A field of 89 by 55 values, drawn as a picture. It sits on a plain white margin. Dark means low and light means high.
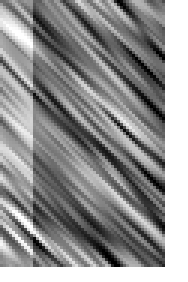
Streaks slant down to the right. Neither half mirrors the other. The values follow a bell shape. A vertical seam about 20% of the way across splits the table, and the left part is higher.
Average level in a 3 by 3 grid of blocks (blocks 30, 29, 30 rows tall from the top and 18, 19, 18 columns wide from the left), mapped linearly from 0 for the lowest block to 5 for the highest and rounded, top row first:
420 | 522 | 310
